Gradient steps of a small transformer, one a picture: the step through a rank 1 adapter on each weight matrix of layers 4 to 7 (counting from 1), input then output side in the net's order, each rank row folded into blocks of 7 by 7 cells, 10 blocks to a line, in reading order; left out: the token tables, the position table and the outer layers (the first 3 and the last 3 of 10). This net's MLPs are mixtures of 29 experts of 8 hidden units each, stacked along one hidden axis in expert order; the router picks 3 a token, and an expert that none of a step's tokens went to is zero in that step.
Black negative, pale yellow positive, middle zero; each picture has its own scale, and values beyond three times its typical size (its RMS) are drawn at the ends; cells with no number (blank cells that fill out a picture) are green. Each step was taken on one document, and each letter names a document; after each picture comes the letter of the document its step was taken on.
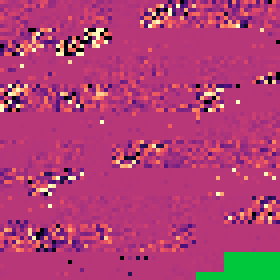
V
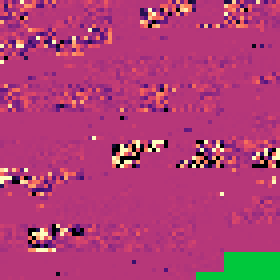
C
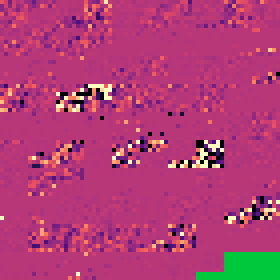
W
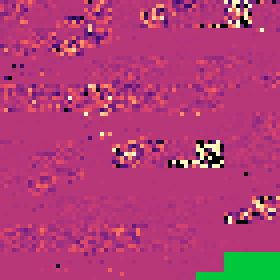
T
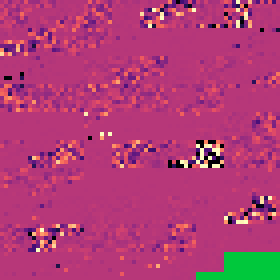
T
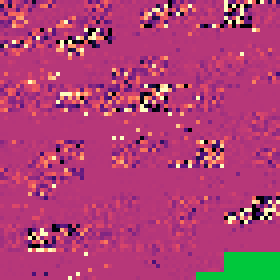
W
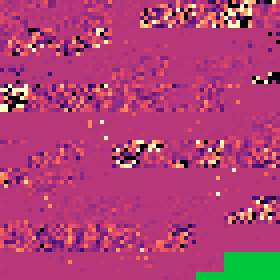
V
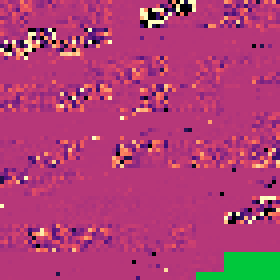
C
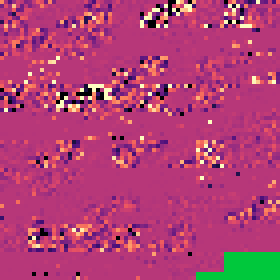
W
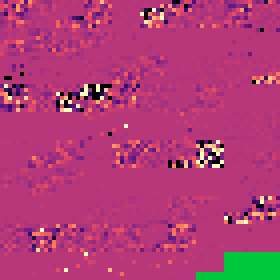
T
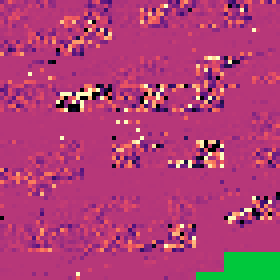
W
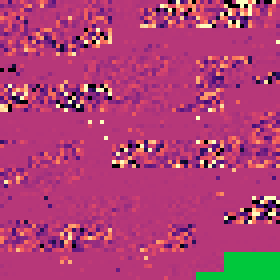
V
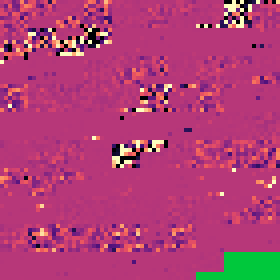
C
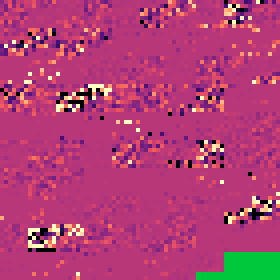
W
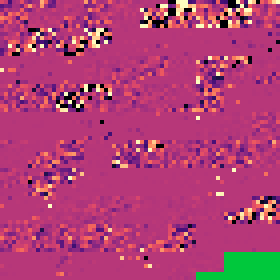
V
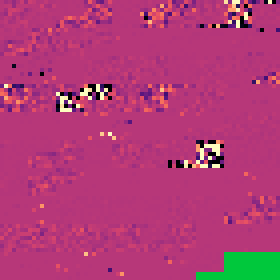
T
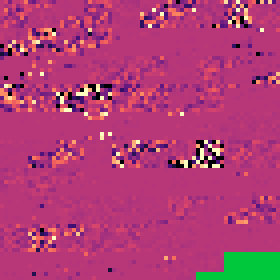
T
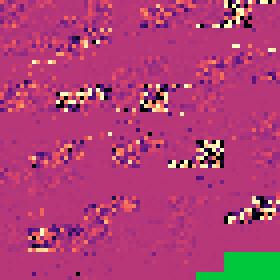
W
